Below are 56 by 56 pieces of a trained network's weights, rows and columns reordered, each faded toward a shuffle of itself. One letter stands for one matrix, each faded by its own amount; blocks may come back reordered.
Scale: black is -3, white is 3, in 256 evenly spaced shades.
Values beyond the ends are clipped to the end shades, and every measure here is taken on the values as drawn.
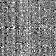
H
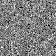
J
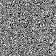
J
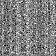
H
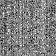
H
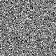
J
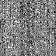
H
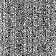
H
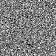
J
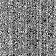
H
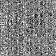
H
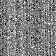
H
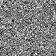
J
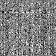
H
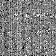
H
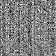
H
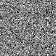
J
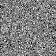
J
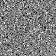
J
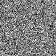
J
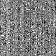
H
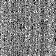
H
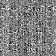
H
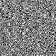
J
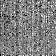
H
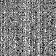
H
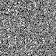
J
